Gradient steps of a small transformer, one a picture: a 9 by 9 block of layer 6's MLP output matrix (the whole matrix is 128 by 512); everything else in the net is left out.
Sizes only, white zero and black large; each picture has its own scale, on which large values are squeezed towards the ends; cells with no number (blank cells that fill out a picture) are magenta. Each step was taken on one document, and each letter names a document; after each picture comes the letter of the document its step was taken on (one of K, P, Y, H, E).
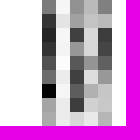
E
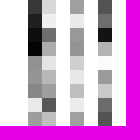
E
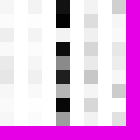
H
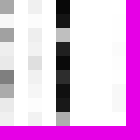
H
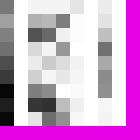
E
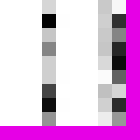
E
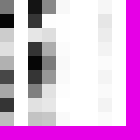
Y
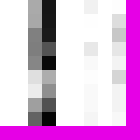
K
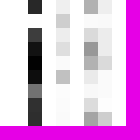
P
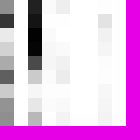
Y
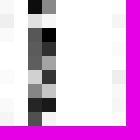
K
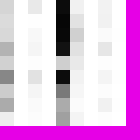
H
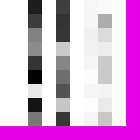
P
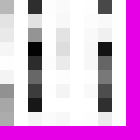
P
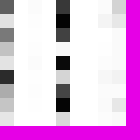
H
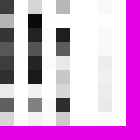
Y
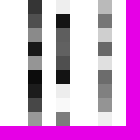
P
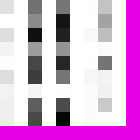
P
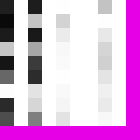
Y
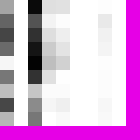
Y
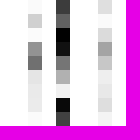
P
